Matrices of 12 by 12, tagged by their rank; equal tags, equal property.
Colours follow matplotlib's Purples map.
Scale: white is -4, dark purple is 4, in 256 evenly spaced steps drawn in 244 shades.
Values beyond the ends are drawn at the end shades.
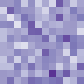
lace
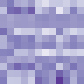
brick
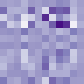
brick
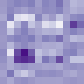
brick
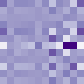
brick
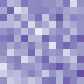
lace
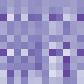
brick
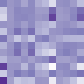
brick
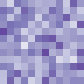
lace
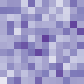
lace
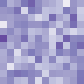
lace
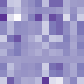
brick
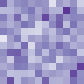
lace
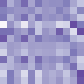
brick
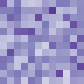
lace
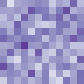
lace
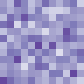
lace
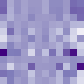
brick
